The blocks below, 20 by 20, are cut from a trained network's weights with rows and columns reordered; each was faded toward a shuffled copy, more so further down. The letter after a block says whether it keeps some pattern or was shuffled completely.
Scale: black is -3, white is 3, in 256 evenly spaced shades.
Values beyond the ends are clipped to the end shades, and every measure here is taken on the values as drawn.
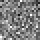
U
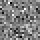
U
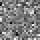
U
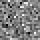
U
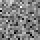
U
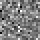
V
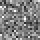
U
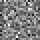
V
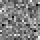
U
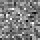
U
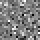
U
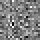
V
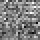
V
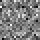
V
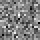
U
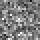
V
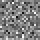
V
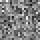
U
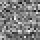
V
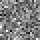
U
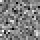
U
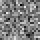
V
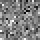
U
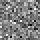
U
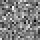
U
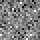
U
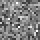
U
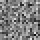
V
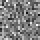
U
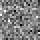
U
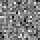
U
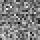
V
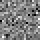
U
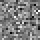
U
